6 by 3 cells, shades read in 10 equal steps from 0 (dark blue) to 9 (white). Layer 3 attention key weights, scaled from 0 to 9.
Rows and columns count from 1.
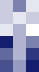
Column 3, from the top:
8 7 9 4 1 0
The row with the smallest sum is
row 6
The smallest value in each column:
0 4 0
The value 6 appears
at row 3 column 2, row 4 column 2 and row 5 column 2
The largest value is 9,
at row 3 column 3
